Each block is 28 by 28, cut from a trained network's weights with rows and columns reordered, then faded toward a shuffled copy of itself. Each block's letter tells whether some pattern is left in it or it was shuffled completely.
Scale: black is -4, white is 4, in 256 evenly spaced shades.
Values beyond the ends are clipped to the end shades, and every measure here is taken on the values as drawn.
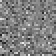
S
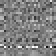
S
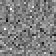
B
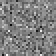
B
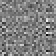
S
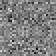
S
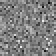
B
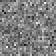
B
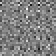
S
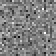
B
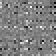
S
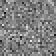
B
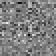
S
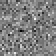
B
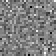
B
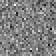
B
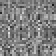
S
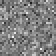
B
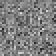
S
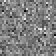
B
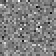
B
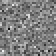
B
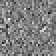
S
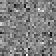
S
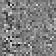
S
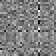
S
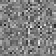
S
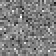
B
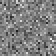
B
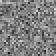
B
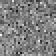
B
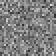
B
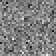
B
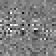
S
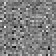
S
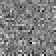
S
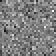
B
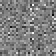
S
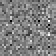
S
